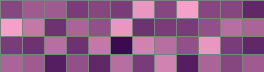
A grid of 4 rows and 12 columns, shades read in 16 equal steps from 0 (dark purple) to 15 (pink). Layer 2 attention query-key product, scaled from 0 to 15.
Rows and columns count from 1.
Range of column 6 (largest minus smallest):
14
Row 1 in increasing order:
3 5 5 6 6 6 6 6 8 8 14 15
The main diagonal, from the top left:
6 11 10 7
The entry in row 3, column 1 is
5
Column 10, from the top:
6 7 14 9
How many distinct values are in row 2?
8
